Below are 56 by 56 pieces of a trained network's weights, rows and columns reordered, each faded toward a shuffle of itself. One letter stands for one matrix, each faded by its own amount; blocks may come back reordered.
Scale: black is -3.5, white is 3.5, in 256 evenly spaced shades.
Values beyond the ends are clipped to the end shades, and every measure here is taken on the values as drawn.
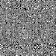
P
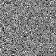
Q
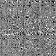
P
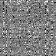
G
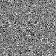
Q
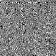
Q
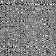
P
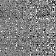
G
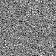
Q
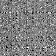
P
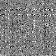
P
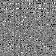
P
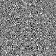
Q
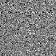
Q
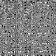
P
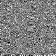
Q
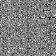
P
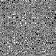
P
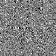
Q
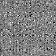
P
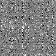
G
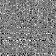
P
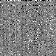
P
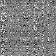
G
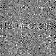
P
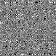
P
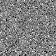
Q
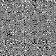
P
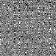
G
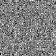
Q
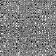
G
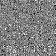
Q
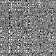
G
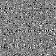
P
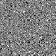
Q
